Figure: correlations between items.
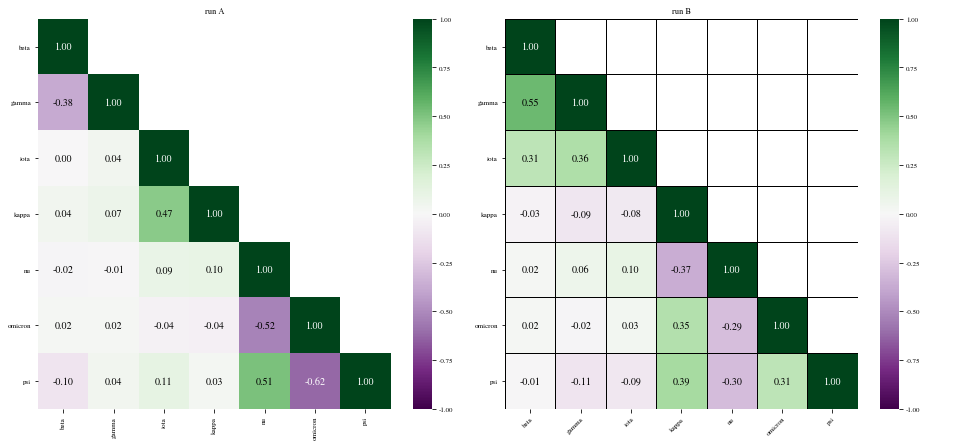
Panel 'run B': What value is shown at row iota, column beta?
0.31
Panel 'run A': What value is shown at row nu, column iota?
0.09
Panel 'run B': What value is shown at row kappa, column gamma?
-0.09
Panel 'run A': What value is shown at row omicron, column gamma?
0.02
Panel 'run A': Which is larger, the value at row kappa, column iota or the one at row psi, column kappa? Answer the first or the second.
the first
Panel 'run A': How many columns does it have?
7
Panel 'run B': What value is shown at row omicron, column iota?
0.03
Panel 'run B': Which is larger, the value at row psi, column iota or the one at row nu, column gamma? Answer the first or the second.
the second
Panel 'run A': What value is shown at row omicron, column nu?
-0.52
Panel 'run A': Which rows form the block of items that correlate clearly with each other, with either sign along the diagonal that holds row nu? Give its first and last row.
nu to psi
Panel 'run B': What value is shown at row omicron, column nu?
-0.29
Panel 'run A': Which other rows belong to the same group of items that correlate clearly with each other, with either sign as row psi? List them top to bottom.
nu, omicron
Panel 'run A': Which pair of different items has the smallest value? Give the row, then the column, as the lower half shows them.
psi, omicron
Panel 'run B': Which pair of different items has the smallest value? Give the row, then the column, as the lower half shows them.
nu, kappa
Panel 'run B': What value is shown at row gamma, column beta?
0.55
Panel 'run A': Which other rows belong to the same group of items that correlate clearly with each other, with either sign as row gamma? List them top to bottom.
beta
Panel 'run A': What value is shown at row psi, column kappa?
0.03
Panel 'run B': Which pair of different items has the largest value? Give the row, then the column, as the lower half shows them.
gamma, beta
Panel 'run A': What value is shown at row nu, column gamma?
-0.01
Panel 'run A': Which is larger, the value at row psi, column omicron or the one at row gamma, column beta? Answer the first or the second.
the second
